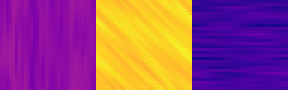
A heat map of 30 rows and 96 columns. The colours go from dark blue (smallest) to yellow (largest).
It is made of 1 by 3 panels. Panel 1,1: low, streaked downward, faint in contrast. Panel 1,2: very high, slanting down to the right, faint in contrast. Panel 1,3: very low, streaked across, faint in contrast.
